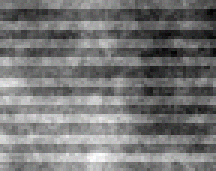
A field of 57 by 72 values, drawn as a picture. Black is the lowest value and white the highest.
There are no lone odd cells. There is an overall slope up to the bottom left. Stripes running across repeat 9 times from top to bottom. The top right is the ninth with the lowest average.
